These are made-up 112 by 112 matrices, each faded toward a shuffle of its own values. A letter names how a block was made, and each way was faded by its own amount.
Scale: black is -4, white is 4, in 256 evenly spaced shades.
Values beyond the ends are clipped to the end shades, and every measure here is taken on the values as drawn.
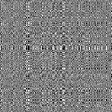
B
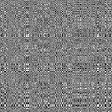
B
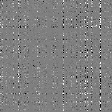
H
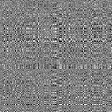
B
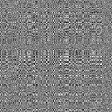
B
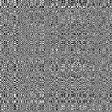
B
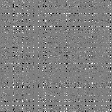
H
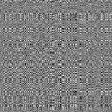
B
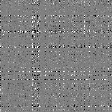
H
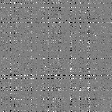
H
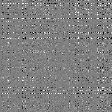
H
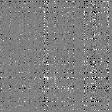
H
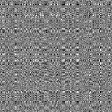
B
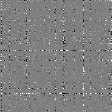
H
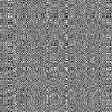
B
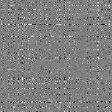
H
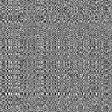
B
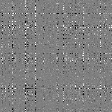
H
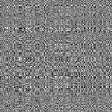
B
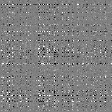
H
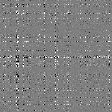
H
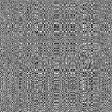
B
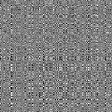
B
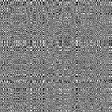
B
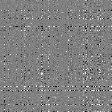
H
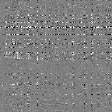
H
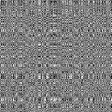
B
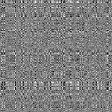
B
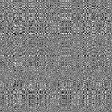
B
